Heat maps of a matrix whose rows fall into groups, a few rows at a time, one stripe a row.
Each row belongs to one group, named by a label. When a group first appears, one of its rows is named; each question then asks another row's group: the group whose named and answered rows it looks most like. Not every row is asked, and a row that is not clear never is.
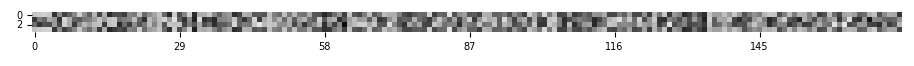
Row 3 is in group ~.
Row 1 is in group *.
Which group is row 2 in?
*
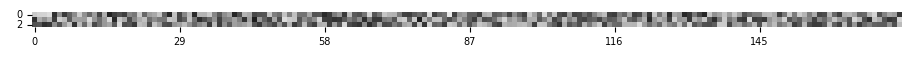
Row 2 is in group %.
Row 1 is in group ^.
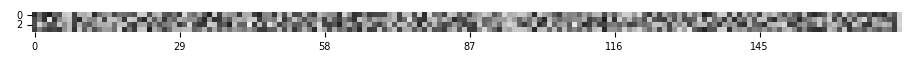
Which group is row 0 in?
%
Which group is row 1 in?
*
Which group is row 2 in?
^
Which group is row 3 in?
%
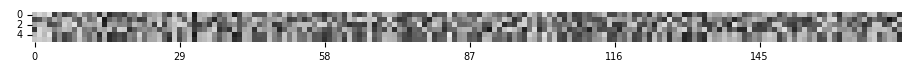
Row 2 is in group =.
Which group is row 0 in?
~
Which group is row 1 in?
*
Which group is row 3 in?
^
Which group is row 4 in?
~
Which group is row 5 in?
~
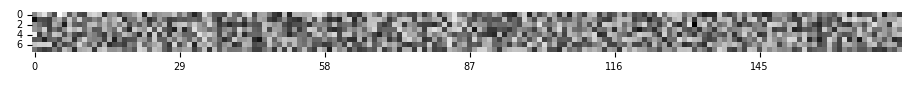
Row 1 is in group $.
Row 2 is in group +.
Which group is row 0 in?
=
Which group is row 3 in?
$
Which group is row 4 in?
+
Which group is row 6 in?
~
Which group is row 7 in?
%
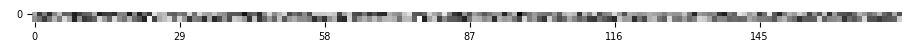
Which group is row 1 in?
*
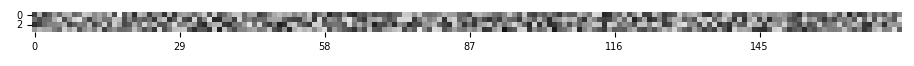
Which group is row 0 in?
%
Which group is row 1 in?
$
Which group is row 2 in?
^
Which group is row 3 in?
=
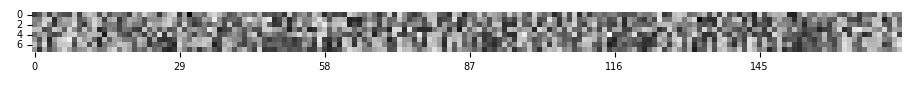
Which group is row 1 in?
=
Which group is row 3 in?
+
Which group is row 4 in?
=
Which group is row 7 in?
$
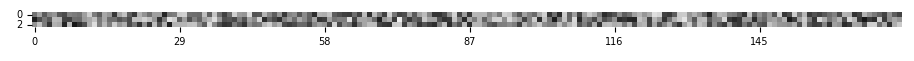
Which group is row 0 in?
%
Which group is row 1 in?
^
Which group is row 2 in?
+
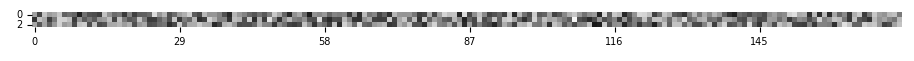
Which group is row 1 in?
^
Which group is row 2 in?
$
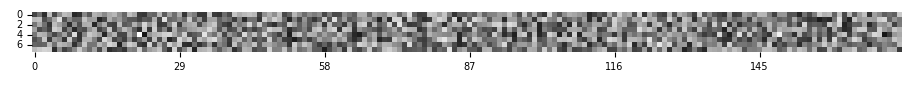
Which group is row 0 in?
*
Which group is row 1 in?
+
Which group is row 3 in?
+
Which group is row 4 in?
=
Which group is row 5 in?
+
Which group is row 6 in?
*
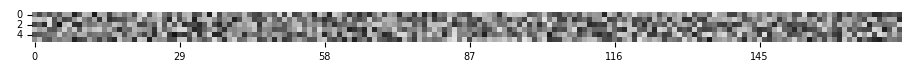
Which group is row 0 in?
%
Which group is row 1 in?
~
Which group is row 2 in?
*
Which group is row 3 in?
=
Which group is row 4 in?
$
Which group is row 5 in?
%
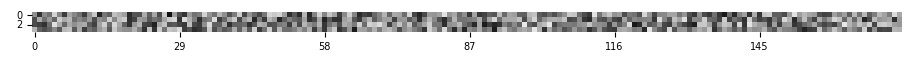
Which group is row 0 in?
+
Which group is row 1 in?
^
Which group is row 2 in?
$
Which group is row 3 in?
*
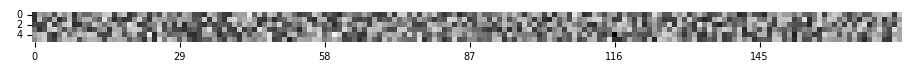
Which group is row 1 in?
%
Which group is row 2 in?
*
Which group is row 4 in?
=
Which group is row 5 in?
=
